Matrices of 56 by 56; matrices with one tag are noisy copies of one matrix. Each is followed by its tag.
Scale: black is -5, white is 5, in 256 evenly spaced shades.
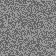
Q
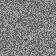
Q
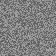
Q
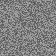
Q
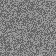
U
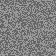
Q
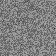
U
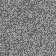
U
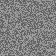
Q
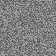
Q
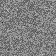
U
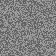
Q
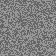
Q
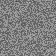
Q
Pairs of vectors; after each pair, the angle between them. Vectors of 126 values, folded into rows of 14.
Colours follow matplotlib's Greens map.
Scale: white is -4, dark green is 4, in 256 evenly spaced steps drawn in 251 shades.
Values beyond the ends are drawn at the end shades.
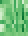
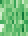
nearly parallel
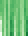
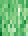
partly opposed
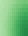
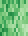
partly opposed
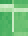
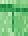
nearly opposite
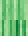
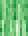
nearly opposite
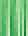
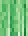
nearly parallel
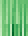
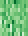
partly aligned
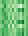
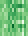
nearly opposite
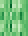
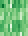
nearly opposite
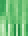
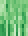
nearly opposite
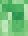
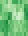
nearly opposite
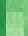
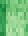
nearly parallel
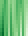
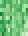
partly aligned
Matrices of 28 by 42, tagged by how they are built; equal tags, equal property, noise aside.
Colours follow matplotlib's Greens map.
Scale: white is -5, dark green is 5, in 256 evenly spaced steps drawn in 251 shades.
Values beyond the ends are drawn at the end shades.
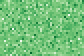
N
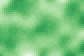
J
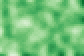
J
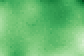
J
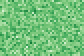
N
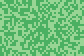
N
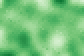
J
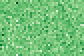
N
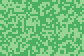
N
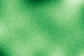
J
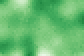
J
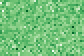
N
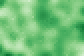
J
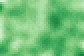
J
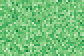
N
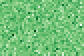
N
